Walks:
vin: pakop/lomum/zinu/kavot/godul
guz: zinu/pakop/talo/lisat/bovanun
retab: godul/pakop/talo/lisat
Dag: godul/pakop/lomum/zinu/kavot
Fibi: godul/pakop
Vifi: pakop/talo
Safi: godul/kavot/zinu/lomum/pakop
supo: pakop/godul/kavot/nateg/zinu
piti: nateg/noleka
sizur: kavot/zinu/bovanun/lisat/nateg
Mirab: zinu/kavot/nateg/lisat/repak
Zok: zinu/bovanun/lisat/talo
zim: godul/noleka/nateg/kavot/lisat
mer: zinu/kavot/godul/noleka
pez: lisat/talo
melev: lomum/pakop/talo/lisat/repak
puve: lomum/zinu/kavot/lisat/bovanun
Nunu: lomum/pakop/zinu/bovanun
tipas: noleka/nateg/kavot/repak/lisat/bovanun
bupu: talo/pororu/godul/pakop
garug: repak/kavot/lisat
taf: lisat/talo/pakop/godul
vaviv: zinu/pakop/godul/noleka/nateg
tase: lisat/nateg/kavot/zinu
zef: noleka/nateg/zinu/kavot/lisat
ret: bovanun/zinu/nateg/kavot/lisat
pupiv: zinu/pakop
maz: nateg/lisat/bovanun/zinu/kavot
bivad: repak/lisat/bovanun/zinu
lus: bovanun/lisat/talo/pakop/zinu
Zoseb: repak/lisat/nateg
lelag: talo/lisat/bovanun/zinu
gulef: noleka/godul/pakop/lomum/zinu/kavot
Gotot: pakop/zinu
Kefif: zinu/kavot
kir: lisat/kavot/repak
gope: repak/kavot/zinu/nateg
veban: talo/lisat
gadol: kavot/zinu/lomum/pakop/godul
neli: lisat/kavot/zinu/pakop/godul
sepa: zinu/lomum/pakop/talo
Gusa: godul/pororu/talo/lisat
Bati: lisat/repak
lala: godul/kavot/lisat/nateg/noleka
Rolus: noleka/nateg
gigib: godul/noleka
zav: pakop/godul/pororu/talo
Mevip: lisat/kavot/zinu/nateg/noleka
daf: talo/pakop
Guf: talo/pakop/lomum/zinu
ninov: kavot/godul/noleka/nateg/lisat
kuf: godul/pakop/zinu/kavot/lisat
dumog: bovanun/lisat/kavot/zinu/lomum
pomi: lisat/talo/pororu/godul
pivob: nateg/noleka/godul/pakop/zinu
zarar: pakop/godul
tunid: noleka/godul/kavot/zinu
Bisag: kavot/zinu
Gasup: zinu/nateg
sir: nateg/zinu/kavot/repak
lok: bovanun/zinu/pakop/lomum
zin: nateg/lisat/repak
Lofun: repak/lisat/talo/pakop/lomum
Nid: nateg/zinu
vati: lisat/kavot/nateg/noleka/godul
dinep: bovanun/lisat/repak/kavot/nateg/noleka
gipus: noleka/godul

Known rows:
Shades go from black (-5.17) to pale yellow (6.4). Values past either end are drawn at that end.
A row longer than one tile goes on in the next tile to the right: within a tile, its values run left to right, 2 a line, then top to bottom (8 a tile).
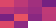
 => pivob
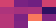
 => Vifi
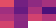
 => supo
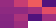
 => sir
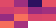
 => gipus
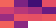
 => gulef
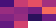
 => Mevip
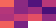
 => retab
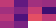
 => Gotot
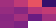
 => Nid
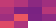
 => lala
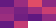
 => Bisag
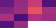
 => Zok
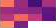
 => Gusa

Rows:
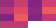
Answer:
tipas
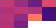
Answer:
daf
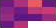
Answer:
Mirab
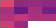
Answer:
Safi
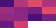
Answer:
neli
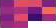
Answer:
zin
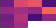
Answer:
maz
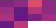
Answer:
gadol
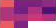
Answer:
kuf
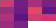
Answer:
vaviv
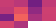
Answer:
Rolus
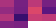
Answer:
pupiv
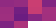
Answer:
mer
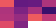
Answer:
zarar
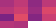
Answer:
zef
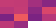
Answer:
piti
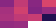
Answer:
veban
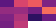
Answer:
tase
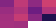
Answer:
pomi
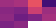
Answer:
Gasup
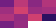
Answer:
lelag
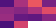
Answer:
sizur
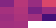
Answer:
taf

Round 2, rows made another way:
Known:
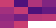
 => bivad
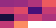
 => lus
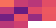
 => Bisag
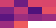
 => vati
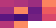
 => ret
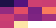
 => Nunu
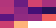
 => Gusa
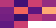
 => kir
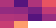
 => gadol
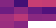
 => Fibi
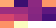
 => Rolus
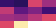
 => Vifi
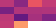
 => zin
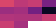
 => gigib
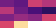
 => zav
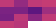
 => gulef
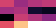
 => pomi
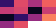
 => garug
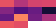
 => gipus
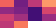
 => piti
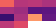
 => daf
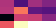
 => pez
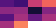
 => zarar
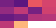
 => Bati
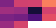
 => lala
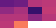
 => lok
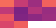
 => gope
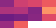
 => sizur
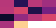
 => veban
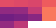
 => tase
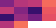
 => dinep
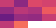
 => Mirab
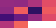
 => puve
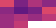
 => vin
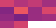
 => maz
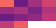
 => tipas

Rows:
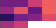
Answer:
kuf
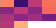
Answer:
Mevip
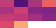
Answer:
vaviv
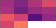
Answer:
Safi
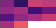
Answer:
retab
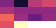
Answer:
sepa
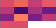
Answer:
tunid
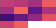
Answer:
zim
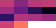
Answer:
bupu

